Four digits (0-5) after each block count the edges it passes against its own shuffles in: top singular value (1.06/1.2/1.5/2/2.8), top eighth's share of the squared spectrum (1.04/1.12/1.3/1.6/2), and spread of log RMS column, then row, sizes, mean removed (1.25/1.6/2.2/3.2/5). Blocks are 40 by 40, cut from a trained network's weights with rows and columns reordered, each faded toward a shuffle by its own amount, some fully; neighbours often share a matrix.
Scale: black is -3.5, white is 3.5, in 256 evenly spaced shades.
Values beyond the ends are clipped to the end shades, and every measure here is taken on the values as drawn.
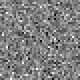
0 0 0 0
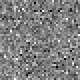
1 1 0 1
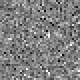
1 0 0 0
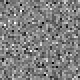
0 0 0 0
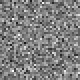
1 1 0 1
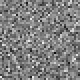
2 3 0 0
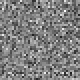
2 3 0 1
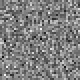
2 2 0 0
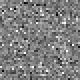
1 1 0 0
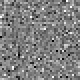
0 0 0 0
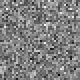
0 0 0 0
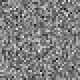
0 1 0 0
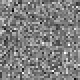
2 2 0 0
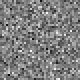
1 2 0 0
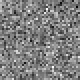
1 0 0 0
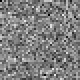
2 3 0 0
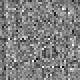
2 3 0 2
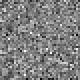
1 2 0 1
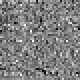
2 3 0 2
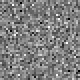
1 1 0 0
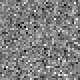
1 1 0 0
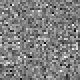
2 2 1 1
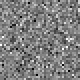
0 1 0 0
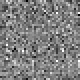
2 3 2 1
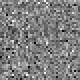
2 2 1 0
